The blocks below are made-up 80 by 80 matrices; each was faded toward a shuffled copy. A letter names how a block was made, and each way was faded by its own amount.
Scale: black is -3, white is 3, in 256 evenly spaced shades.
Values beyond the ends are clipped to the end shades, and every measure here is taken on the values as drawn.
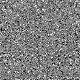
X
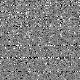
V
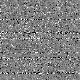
V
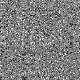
X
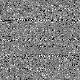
V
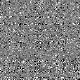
V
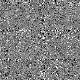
V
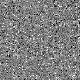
X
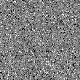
X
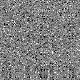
X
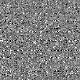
V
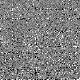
V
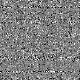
V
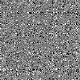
V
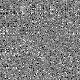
X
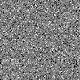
X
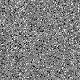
X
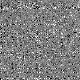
V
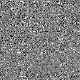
V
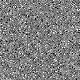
X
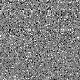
X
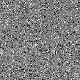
X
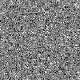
X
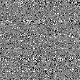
V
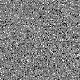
X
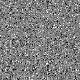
X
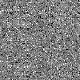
X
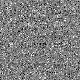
X
